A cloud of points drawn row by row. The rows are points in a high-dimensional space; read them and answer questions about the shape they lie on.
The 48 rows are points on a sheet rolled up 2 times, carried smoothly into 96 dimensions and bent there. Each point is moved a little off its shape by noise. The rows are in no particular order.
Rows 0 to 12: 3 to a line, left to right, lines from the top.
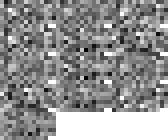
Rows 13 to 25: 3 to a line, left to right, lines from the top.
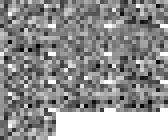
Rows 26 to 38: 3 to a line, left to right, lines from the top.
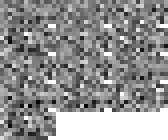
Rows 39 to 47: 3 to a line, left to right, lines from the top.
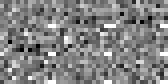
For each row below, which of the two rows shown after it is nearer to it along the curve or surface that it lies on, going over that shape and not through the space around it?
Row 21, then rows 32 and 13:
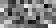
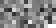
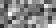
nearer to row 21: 13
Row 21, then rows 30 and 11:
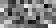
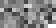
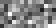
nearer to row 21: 11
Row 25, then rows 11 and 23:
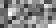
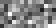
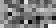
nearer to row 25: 11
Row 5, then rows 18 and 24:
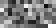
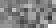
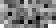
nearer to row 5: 24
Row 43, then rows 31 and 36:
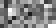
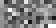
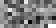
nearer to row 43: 31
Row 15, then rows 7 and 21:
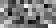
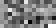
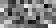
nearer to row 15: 21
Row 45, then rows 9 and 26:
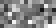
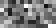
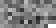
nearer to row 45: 26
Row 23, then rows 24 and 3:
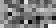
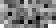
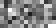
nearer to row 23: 24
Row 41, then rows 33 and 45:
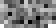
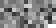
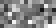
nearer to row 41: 45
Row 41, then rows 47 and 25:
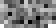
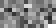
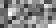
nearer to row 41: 25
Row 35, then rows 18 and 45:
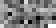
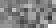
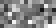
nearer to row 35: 45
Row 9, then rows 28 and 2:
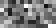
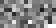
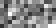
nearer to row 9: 2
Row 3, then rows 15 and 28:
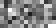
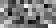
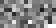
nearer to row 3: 28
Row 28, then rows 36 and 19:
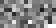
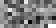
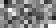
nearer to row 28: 19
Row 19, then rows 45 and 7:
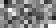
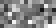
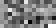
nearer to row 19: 7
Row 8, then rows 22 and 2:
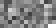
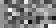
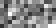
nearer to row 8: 2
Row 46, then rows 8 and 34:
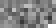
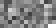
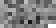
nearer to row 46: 8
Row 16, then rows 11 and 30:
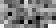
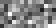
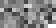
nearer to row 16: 11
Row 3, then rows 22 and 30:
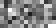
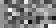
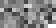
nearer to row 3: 22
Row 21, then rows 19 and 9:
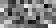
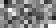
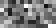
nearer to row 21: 9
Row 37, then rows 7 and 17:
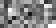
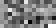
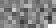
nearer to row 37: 7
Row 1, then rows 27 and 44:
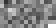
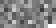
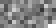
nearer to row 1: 44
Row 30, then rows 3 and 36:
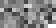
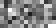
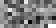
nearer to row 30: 3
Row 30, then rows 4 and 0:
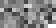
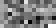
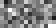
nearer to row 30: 0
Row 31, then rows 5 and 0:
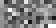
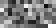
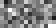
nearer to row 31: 0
